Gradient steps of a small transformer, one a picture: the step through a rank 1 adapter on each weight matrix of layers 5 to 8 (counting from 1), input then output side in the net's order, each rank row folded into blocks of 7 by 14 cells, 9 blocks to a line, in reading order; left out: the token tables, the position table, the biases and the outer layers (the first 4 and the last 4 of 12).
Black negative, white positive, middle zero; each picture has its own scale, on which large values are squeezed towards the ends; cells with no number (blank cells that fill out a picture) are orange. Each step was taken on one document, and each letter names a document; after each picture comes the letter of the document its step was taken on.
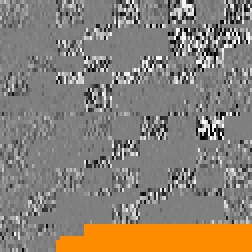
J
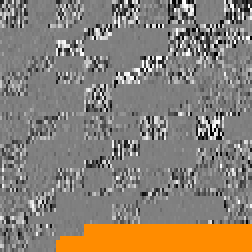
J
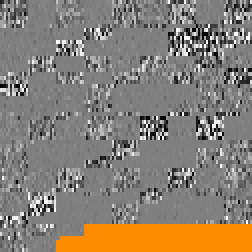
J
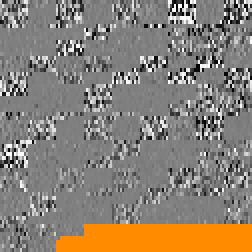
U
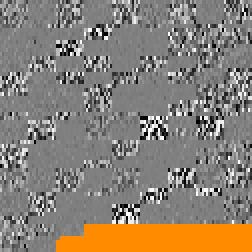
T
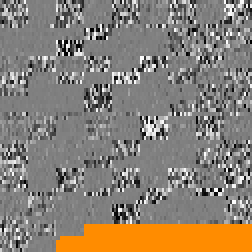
U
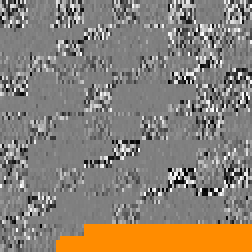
U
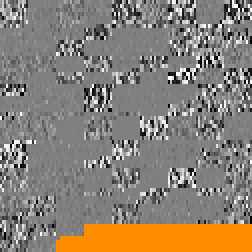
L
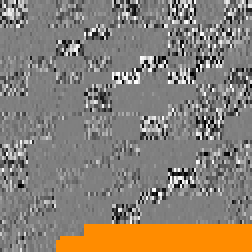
U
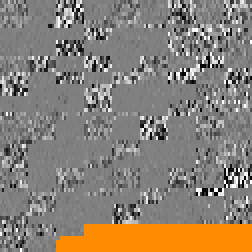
U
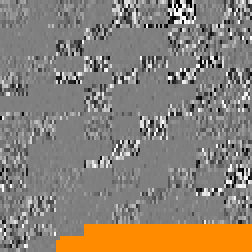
L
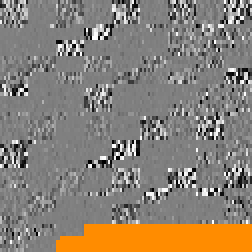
T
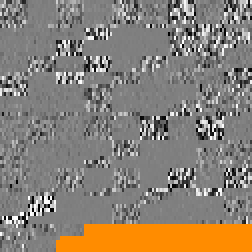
J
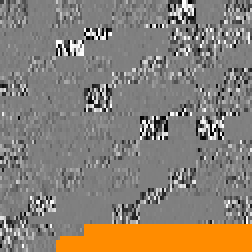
J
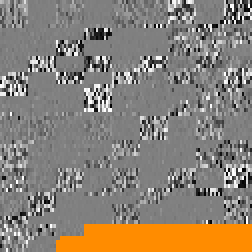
J
